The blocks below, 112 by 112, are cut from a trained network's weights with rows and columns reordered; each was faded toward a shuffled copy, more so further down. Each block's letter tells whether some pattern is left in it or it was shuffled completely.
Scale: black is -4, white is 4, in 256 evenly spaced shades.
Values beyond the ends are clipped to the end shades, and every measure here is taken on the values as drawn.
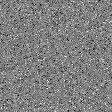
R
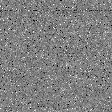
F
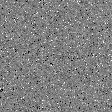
R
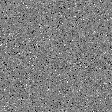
F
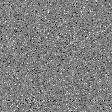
F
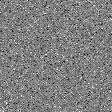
R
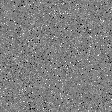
R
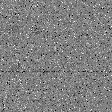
F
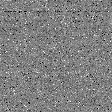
F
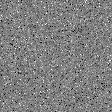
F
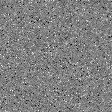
R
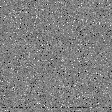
F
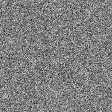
R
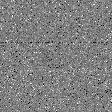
F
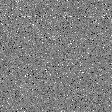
F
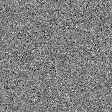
R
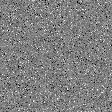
R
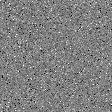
R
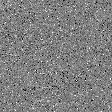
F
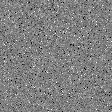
R
